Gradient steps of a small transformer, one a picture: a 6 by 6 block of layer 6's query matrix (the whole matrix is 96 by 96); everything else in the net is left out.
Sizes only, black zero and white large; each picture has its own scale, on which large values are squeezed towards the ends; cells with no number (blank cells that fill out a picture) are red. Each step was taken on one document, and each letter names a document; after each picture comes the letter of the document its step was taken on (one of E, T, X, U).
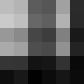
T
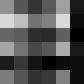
T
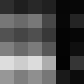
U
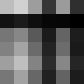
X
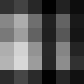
X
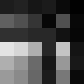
X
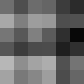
U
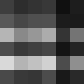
U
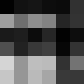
U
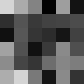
X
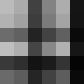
T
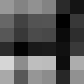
U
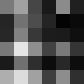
X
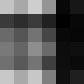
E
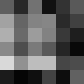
U
